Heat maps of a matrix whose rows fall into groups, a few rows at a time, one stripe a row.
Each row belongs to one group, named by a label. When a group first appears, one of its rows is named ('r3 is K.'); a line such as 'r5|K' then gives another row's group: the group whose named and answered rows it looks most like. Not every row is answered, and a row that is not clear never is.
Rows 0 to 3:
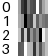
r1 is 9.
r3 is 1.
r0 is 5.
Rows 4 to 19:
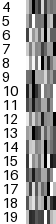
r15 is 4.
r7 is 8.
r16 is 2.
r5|8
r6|4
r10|2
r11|2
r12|8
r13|9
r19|5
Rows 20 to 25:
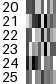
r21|9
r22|1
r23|4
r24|2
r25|1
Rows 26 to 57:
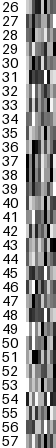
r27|2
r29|8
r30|9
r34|1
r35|4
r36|9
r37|2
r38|2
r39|2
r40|4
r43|4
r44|4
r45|5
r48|5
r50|8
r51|9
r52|8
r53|8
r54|4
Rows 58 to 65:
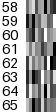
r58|4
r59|2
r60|5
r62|4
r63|2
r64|4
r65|9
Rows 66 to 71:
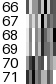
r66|4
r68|8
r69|8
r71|2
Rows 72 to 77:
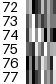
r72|9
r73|1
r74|4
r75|5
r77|2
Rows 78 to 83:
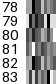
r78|9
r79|5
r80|2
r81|1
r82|9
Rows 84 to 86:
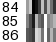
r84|9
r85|5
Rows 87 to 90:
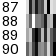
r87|5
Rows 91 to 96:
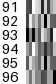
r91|1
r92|4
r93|2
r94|1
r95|4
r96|8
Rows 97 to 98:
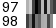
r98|2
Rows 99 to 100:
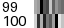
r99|9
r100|5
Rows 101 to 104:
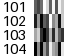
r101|5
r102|2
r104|2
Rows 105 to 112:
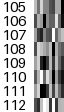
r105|8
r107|5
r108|4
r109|9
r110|4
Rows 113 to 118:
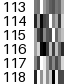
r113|1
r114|2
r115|5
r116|9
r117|1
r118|4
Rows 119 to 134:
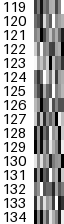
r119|2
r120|5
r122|8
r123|8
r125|5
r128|2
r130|8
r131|2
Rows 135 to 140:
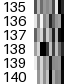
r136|8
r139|8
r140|8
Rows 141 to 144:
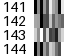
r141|2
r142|9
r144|2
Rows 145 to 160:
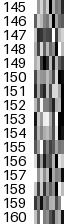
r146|4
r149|9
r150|4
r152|8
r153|4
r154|4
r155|1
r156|5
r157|8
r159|2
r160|8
